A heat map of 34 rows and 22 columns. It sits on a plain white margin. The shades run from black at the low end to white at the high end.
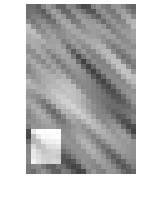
In the bottom left lies a patch that is higher than the rest. Streaks slant down to the right. The halves do not mirror each other. The ninth with the highest average is the bottom left. Values change most from cell to cell in the bottom left.
